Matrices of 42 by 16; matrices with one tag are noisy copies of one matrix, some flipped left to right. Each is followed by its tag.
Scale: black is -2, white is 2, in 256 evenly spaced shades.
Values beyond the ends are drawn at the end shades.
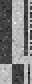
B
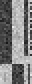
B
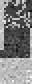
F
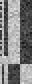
B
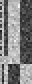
B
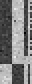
B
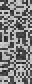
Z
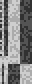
B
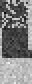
F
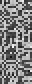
Z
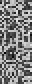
Z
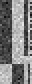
B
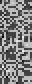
Z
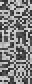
Z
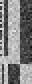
B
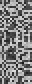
Z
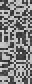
Z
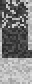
F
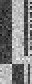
B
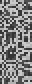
Z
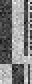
B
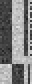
B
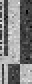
B
